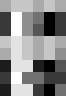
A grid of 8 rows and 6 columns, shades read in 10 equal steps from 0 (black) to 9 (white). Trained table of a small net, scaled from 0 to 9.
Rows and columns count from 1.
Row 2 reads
2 9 5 4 0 2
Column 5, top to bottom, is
7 0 0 7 7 0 2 0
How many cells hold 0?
4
